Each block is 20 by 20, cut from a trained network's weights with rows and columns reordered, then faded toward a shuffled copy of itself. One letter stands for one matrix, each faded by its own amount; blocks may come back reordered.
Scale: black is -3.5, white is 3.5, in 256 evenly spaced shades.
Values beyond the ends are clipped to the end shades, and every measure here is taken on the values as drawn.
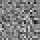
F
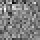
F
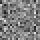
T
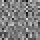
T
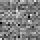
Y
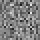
T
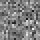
T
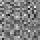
T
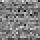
Y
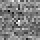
Y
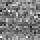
Y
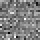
Y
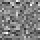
F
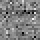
Y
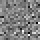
F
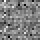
Y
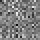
T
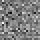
F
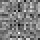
T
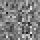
T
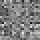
T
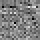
F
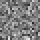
T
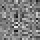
T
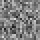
T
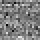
Y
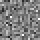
F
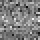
Y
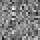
T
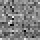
Y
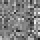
T
